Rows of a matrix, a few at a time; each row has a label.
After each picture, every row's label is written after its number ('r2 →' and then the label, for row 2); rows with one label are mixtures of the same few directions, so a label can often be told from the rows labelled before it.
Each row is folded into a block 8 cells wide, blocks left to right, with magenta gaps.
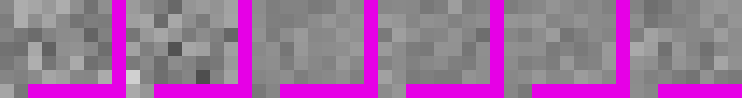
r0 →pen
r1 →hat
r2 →pen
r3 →hat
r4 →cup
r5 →pen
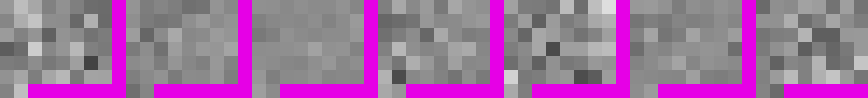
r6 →pen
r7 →pen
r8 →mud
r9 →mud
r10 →hat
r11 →cup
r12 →cup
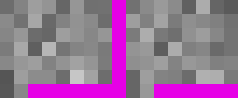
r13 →hat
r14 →hat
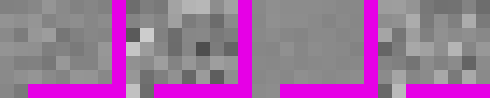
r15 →cup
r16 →pen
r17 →pen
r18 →pen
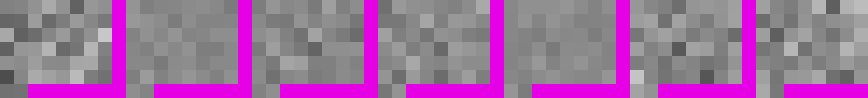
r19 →hat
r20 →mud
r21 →mud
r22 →mud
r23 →pen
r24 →hat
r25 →hat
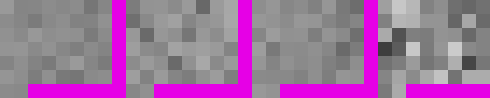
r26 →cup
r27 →mud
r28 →hat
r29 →pen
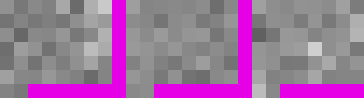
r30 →hat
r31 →cup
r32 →mud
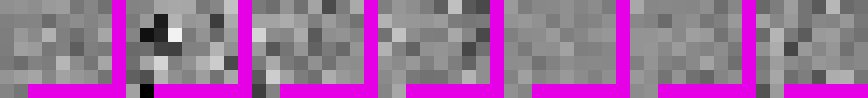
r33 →cup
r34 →pen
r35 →mud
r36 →hat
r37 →mud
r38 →cup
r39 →hat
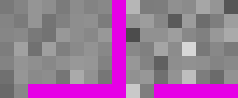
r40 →hat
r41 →mud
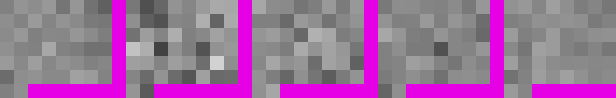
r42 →hat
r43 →pen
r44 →cup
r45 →mud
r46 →hat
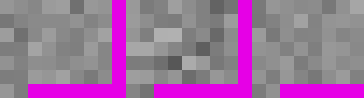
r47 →hat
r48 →cup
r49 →mud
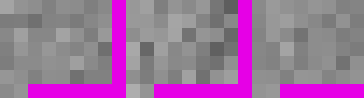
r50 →cup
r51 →hat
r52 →pen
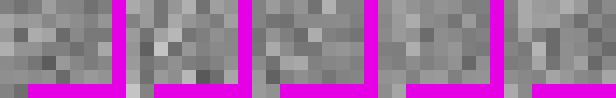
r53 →cup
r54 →hat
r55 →mud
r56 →pen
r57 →pen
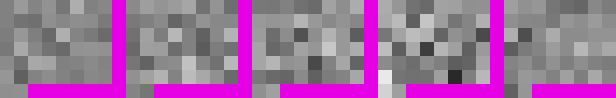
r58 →mud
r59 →cup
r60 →cup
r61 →hat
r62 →pen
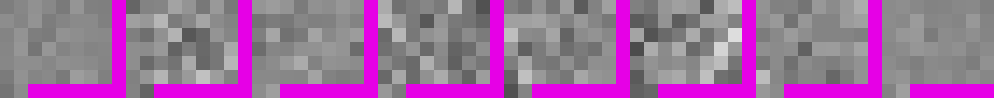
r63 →hat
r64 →cup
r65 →cup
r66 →mud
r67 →mud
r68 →hat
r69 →hat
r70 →pen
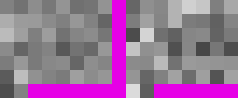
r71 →mud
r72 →pen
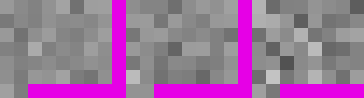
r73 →hat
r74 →hat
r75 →mud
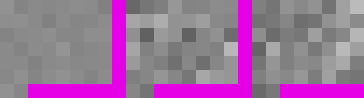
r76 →mud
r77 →cup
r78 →hat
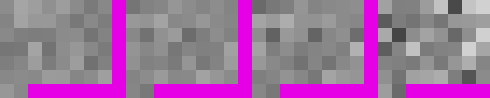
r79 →pen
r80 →cup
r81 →cup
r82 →hat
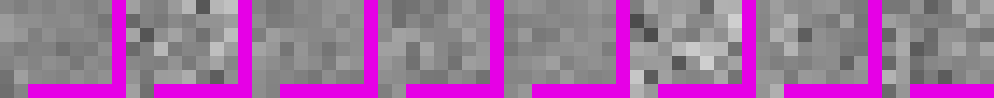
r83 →mud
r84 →hat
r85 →pen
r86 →pen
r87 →cup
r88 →mud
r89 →pen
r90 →hat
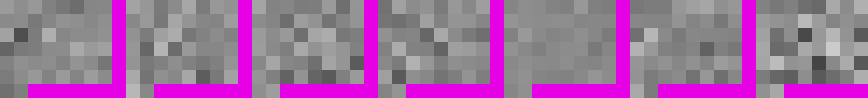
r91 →pen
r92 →hat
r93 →cup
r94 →mud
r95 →hat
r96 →pen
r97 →cup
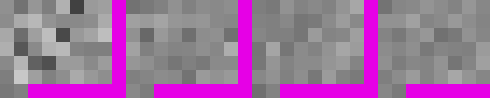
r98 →mud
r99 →cup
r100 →hat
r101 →cup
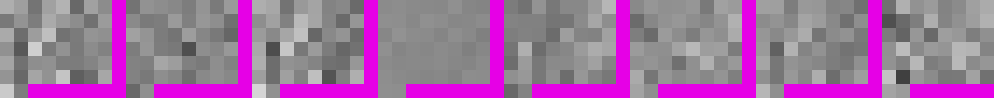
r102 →hat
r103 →mud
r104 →hat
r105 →hat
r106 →hat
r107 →mud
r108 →hat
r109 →mud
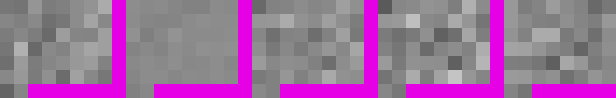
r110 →hat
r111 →pen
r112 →cup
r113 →cup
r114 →cup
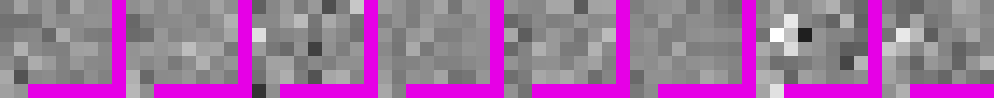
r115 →mud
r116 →mud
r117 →mud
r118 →hat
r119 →hat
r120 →hat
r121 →pen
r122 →pen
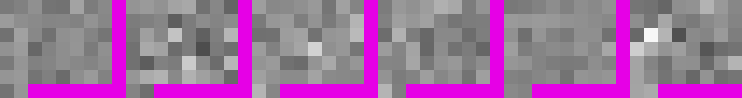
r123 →hat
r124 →cup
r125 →mud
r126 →pen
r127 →cup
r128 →pen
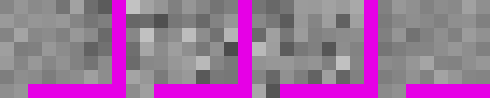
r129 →hat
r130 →cup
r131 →pen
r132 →cup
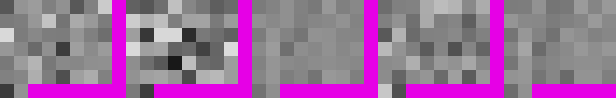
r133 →mud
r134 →cup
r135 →hat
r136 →pen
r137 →hat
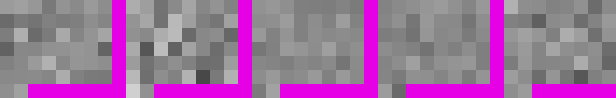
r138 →cup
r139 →hat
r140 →pen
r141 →pen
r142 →cup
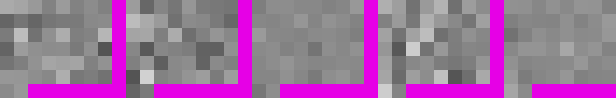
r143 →cup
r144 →mud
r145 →mud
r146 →hat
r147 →mud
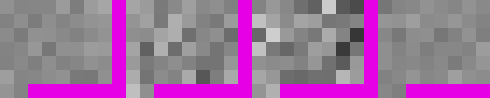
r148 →hat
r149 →hat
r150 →hat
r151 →cup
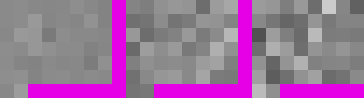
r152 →pen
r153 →hat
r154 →mud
